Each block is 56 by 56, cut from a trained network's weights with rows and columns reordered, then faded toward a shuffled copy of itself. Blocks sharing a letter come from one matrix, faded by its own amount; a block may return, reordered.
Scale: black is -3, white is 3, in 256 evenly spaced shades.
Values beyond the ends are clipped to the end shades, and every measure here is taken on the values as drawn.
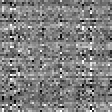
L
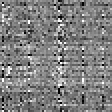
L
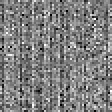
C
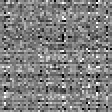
L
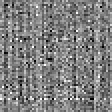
C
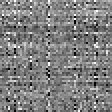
L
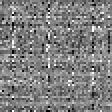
L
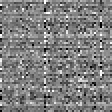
L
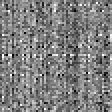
C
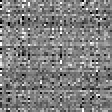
L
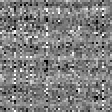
L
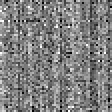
C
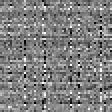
L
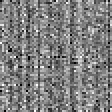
C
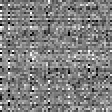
L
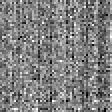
C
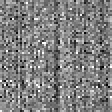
C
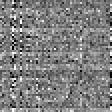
L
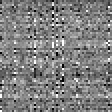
L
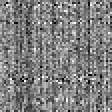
C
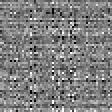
L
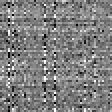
L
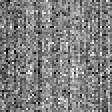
C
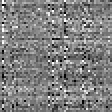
L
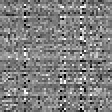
L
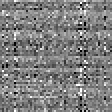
L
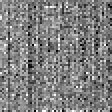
C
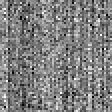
C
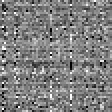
L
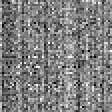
C
